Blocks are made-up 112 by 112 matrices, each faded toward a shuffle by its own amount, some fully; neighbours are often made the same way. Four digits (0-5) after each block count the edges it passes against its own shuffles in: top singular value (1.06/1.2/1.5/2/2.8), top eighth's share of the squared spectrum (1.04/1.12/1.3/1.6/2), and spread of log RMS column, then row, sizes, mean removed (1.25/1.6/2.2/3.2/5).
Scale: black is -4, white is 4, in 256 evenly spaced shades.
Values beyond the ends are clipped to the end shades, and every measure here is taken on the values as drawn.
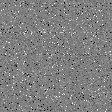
3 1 0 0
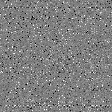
4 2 0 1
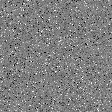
0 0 0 0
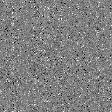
3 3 2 1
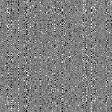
5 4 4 2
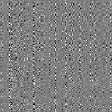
5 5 4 3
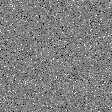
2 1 0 0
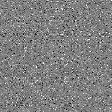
4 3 1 2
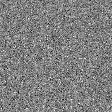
0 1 0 2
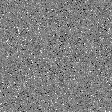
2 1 0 0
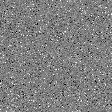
3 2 0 0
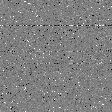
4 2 0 1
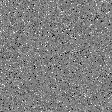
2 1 0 0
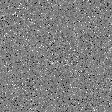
2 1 0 0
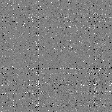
3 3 2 2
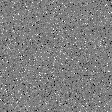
0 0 0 0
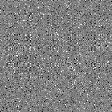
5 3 2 2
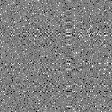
5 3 2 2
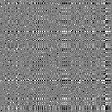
5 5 4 4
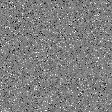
3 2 0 0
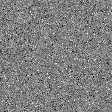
0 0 0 0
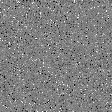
2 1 0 0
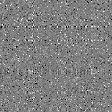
4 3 2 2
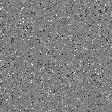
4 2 1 0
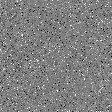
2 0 0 0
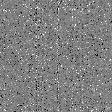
3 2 1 0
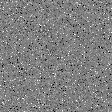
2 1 0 0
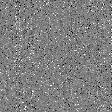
3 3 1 1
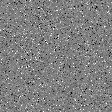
1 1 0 0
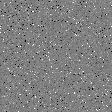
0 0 0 0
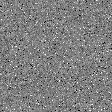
1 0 0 0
